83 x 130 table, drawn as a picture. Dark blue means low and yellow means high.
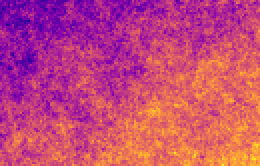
Mirror symmetry: none. Stripes: none. Slope: up to the bottom right. Odd rows or columns: none. Ninth with the highest average: bottom right. Ninth with the lowest average: top left. Histogram: bell-shaped. Grain: blotchy.
